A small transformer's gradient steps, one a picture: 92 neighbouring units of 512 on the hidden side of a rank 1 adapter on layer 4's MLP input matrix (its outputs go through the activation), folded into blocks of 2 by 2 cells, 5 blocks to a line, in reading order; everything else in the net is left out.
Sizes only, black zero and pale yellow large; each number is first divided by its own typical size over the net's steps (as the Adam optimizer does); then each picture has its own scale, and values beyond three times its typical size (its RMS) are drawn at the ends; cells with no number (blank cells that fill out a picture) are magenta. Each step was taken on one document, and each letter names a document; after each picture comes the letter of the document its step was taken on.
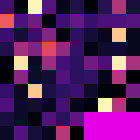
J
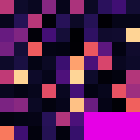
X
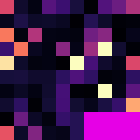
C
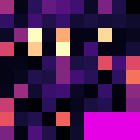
X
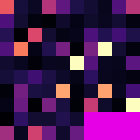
C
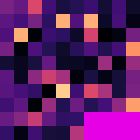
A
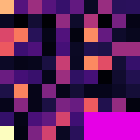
X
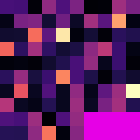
X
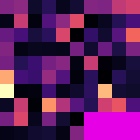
A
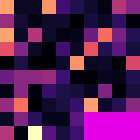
C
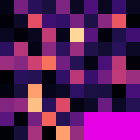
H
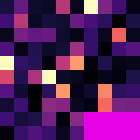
A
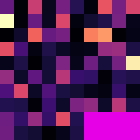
X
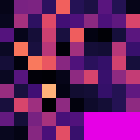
H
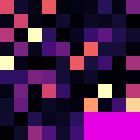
C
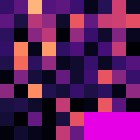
J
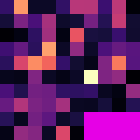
H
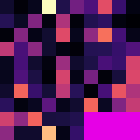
X
